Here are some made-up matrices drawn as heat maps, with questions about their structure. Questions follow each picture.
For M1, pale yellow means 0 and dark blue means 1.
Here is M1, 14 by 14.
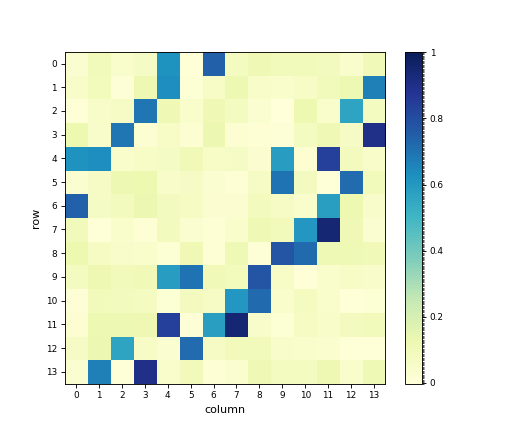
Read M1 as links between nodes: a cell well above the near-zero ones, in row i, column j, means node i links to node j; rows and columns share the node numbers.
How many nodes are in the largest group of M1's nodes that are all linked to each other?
2
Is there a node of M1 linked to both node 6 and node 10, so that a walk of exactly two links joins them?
no
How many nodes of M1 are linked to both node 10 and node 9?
1
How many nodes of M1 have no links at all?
0
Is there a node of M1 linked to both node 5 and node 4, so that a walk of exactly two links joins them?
yes
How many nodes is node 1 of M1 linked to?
2
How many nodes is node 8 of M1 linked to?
2
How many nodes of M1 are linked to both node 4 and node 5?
1
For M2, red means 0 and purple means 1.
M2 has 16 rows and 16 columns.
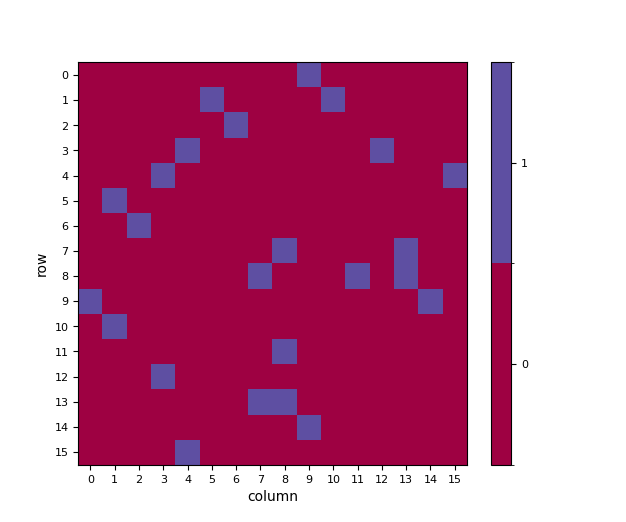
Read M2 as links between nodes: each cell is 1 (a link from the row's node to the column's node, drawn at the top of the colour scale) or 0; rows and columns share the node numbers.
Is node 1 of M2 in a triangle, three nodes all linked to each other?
no
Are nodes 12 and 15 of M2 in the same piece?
yes
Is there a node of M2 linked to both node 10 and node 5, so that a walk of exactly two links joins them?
yes
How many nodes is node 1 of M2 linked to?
2
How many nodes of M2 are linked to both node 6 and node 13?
0
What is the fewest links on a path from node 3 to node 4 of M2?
1
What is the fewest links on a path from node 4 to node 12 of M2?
2
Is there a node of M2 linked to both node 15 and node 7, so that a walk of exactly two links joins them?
no
